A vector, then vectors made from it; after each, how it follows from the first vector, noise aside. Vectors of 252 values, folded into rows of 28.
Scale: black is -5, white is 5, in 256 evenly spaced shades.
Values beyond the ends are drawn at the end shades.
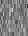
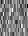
scaled up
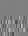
partly zeroed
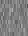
shrunk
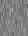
shrunk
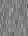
shrunk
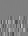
partly zeroed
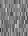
reversed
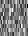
scaled up
